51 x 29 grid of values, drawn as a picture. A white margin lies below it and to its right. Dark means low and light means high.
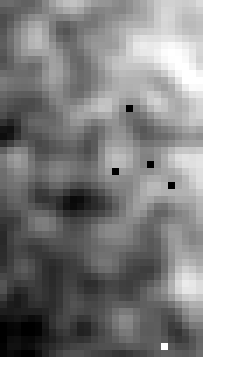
Lone odd cells: 5, 1 higher and 4 lower than their neighbours. Slope: up to the top right. Stripes: none. Ninth with the highest average: top right. Ninth with the lowest average: bottom left. Grain: blotchy.
